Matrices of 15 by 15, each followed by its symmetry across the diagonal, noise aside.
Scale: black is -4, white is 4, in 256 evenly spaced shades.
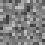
antisymmetric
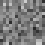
neither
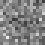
neither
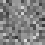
neither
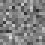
antisymmetric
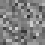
antisymmetric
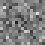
neither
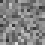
neither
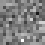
neither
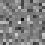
antisymmetric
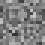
antisymmetric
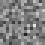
antisymmetric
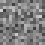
neither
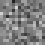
antisymmetric
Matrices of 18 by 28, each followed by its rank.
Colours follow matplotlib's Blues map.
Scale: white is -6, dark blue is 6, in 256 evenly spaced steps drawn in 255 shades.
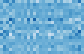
three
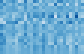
three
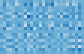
three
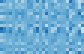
two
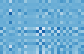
two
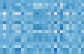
two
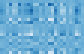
two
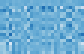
three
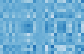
two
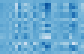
two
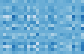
two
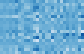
three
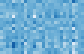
three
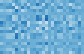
three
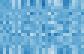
three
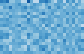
three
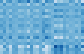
two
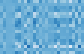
two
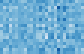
three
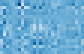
three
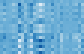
two
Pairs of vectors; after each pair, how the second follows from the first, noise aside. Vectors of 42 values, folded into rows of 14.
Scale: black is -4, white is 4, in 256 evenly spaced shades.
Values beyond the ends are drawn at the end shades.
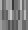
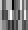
scaled up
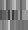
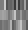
wrapped around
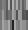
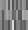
negated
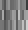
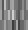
wrapped around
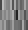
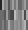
wrapped around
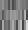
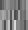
wrapped around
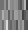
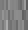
shrunk
